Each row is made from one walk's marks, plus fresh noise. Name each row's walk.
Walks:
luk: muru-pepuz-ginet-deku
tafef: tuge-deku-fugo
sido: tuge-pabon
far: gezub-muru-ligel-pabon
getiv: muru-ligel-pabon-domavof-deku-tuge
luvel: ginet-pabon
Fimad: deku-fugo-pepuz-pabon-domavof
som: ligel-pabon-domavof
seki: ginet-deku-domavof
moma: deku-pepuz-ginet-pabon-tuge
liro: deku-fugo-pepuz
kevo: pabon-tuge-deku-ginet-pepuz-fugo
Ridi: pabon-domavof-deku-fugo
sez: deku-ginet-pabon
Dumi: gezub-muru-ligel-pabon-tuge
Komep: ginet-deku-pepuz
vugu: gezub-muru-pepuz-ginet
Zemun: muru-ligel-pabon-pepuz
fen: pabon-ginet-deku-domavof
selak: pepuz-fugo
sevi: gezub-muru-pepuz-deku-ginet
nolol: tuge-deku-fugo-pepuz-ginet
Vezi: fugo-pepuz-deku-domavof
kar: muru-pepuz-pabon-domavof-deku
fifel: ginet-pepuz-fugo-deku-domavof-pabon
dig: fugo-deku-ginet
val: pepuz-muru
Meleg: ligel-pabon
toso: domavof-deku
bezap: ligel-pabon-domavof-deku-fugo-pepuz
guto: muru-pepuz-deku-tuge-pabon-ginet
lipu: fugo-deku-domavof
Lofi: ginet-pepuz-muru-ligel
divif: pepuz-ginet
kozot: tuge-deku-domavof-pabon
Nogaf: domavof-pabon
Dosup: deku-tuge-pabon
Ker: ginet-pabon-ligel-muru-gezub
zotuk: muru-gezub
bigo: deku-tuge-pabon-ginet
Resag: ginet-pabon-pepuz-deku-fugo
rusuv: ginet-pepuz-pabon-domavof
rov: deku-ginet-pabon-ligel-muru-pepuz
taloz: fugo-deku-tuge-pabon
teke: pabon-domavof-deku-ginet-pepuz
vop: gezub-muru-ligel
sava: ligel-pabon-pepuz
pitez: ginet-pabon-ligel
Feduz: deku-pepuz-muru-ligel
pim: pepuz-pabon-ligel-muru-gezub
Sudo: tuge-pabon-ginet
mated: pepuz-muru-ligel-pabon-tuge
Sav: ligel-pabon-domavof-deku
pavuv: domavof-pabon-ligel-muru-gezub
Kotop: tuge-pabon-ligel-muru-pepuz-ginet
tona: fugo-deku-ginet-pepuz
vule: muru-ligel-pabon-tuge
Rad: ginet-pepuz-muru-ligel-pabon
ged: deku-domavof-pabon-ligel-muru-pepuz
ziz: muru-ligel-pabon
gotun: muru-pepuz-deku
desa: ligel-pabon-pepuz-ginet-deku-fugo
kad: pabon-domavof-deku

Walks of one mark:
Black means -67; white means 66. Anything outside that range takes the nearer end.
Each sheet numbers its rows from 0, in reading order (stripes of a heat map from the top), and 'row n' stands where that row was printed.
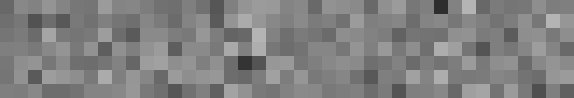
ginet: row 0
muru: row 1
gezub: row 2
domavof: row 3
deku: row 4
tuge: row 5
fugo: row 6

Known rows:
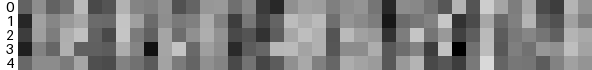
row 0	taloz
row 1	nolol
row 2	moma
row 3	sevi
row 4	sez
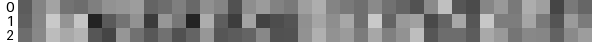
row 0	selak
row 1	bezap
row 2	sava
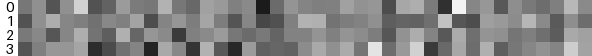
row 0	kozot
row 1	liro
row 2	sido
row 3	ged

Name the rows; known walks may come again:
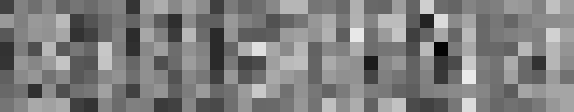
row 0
gotun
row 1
som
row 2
ged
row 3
vugu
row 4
kevo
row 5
dig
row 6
zotuk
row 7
pitez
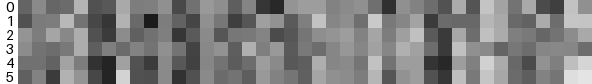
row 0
taloz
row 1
pim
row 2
Meleg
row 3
Nogaf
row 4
far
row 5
Dumi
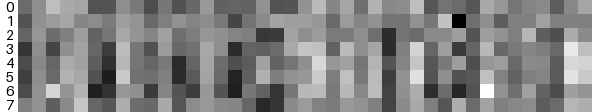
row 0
sava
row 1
divif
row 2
tafef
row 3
guto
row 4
mated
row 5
Kotop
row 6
desa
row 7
Dosup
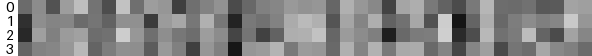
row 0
Sudo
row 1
luk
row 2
nolol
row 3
rusuv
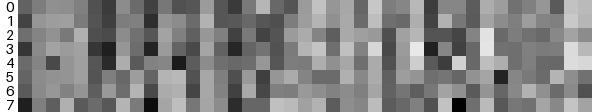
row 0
Zemun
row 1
Feduz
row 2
sez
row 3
rov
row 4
vule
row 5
seki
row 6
Vezi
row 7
sevi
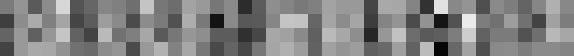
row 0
kozot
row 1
Resag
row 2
bigo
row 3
Komep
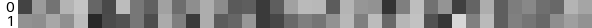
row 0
moma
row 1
Sav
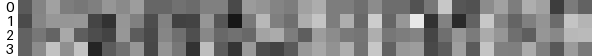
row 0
selak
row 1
Rad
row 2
vop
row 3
bezap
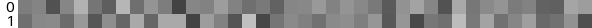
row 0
sido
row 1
lipu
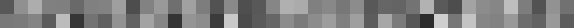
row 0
liro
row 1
Ridi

